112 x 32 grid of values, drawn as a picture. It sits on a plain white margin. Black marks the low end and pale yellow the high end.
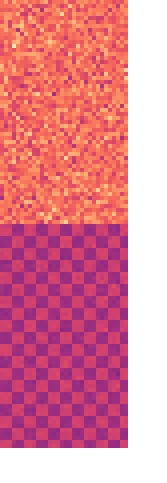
The table splits into 2 rows of 1 panel. Panel 1,1: high, fine-grained. Panel 2,1: middling, checkered.
